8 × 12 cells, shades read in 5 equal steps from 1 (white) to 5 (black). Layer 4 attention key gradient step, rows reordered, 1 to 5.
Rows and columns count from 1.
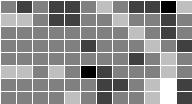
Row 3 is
3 3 3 3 3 3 3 3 2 3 4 3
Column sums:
22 23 24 25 25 27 26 24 25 22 22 26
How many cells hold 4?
18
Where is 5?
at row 1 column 11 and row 6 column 6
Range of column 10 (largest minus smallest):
2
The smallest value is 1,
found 2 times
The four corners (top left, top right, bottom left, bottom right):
3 2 3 4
